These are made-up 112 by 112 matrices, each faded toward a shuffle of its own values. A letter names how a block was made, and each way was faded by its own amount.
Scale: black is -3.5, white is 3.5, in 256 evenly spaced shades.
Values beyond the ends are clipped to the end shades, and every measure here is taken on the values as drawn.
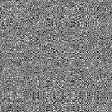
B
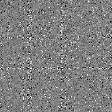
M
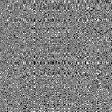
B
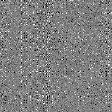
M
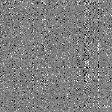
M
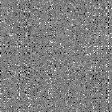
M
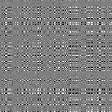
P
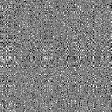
B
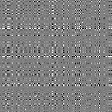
P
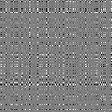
P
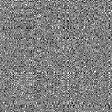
B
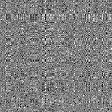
B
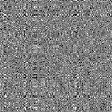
B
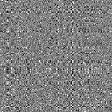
B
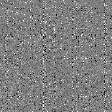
M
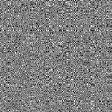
B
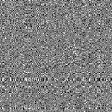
B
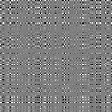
P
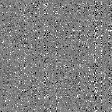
M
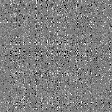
M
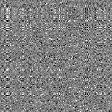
B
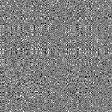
B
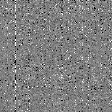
M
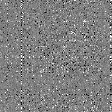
M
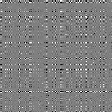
P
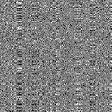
B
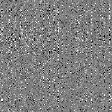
M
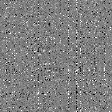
M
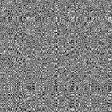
B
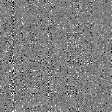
M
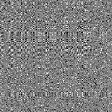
B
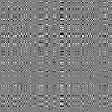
P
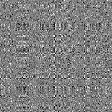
B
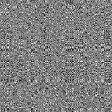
B
